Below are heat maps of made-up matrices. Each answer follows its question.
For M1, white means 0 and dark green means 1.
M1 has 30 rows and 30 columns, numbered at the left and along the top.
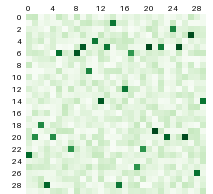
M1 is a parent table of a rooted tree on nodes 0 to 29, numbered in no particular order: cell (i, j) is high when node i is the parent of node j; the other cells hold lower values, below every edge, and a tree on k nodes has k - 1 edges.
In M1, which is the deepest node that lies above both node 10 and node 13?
5
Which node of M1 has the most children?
5
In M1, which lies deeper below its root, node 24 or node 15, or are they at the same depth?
the same depth
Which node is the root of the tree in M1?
6
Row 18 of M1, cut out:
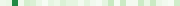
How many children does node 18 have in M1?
1
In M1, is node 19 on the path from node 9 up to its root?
no
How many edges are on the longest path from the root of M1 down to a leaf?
6
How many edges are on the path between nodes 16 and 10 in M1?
7
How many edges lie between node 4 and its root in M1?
3
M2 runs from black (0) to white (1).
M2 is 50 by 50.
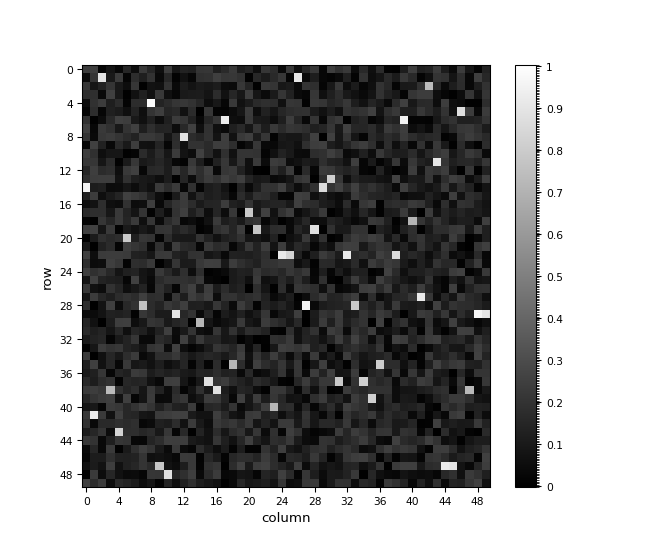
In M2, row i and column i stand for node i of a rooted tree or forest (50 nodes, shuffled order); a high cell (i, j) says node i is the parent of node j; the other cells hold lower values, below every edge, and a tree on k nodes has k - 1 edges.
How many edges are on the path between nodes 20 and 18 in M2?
5
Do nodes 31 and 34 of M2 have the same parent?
yes
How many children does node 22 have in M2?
4
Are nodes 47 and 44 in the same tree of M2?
yes
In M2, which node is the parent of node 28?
19
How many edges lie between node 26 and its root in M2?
5
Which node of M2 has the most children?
22
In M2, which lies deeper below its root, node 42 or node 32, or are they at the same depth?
node 42
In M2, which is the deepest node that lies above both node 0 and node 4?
14
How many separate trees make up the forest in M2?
5
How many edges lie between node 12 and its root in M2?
8
